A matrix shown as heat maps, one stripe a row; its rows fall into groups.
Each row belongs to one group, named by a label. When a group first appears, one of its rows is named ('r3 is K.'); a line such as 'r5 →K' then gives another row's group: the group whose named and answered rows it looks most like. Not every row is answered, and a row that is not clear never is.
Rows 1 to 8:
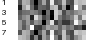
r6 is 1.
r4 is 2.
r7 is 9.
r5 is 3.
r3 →2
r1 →9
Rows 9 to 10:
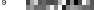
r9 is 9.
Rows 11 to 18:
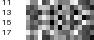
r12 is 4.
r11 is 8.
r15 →3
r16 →4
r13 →3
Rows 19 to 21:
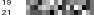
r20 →4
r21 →3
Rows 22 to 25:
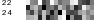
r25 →9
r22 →8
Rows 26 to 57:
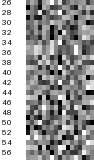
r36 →8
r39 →9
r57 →8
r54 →2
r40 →2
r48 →2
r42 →9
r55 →9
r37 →2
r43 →2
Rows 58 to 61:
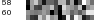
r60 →2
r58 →9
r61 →4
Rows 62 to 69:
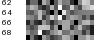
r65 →1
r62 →3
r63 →9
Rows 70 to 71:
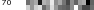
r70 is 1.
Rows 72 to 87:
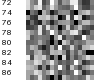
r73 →8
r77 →4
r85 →9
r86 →8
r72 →8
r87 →2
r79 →3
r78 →8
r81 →9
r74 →3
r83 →2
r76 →3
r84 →8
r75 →4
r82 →1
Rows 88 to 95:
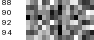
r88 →8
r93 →2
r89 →4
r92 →8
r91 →3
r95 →8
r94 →4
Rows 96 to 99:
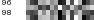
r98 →4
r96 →4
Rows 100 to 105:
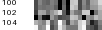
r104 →8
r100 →2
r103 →3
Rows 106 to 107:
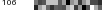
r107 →9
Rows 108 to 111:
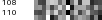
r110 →4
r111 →1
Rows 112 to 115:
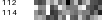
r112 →4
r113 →8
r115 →9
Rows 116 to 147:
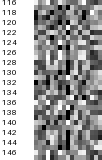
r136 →8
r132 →3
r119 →3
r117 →2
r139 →2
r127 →8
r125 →2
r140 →9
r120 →2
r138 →4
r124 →8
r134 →4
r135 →9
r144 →2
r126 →8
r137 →1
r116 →8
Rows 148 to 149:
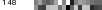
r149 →4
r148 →1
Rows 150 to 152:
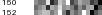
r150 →1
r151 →1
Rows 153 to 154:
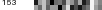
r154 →3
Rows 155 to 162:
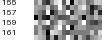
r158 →3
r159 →8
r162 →9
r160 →1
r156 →8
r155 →1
